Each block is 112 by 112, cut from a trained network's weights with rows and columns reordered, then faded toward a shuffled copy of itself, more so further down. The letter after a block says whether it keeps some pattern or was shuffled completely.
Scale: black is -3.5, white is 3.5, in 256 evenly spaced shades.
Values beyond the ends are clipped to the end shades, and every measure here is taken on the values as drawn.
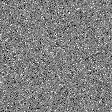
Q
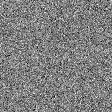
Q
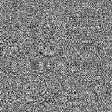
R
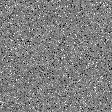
Q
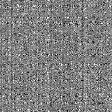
R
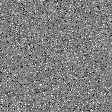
Q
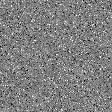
Q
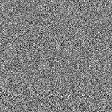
R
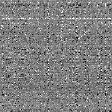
R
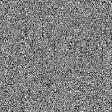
R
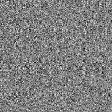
R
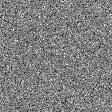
Q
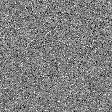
Q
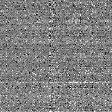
R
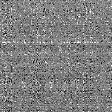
R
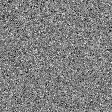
Q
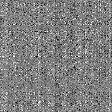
R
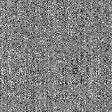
R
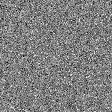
Q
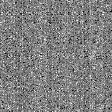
R
